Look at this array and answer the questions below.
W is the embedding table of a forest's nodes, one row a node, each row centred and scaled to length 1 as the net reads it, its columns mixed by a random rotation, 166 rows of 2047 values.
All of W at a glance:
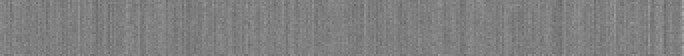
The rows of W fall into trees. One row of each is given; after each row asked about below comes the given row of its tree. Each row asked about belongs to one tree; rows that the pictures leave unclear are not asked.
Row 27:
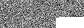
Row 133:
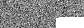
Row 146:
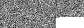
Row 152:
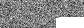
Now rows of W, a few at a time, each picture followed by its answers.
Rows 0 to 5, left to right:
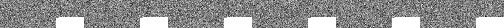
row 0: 27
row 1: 133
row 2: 27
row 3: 152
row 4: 146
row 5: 27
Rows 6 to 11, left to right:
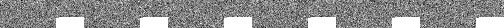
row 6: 152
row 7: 152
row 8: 146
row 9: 152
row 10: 27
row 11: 133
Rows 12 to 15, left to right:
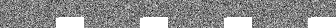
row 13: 27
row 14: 27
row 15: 27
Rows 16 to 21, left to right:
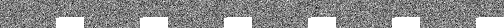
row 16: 27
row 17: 27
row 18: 146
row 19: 133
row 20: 146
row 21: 27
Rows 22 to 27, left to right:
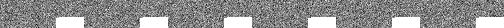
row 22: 27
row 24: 146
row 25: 152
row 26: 133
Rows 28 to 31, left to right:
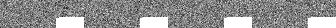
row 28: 133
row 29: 146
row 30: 146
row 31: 27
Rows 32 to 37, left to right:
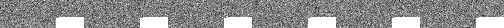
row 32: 27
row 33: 152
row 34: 133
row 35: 133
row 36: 146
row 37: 146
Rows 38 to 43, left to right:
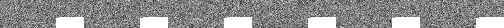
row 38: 146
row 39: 152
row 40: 27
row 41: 152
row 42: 146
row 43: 152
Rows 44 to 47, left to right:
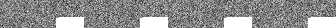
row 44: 146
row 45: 146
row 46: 146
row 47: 27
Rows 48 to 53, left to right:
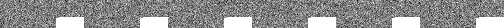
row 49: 152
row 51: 27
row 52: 152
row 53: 152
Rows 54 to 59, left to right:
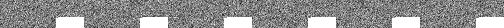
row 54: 146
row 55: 152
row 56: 27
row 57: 133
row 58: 146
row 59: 133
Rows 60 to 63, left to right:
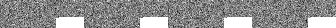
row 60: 152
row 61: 152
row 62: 152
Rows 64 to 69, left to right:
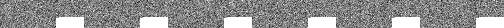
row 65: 146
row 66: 152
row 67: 133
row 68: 146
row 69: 152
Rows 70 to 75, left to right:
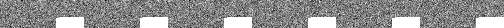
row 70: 152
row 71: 152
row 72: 152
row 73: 133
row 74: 133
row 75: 146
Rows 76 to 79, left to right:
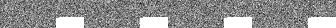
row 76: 146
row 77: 27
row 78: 146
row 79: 27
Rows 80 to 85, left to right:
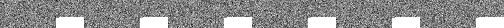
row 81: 146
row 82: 27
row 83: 146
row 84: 146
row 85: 146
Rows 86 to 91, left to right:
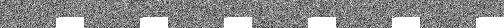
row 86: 133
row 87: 152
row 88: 146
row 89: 152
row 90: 146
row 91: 133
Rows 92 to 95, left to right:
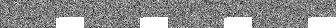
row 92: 152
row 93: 152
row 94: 27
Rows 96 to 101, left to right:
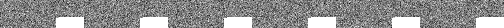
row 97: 133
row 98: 152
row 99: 27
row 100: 27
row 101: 152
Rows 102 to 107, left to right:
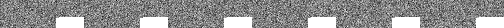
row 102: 146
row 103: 133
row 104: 146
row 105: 146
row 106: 27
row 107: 27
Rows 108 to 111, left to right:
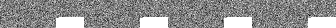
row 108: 133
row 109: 146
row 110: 146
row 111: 146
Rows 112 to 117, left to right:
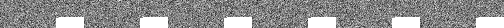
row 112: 146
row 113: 133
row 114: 133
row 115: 133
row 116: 27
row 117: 146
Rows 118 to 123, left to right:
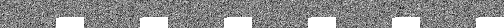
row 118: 133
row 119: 146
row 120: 133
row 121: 146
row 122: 133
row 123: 146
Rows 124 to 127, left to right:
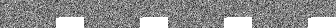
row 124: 146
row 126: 146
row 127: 133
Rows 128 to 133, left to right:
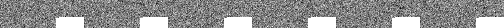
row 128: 27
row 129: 27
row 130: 133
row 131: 27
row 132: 133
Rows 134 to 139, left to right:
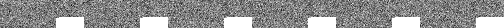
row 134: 152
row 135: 133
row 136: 27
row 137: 27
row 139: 146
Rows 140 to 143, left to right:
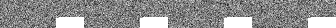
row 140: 146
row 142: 27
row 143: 152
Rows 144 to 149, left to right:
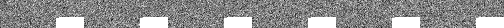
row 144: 133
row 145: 146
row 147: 133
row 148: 152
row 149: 27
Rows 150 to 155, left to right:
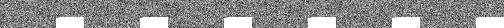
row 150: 146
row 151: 27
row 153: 146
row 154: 133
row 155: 27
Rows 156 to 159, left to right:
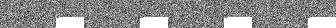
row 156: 133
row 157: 146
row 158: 146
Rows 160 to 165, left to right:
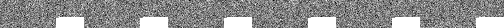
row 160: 133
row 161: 27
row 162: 152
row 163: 152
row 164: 152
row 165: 27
